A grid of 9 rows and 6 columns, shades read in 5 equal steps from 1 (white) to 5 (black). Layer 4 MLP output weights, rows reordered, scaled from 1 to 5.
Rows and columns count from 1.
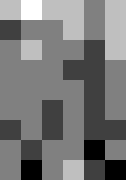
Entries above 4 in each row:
0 0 0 0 0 0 0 1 2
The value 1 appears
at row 1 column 2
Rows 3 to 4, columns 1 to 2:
3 2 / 3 3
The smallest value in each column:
2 1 2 2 3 2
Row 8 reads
3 4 3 3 5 3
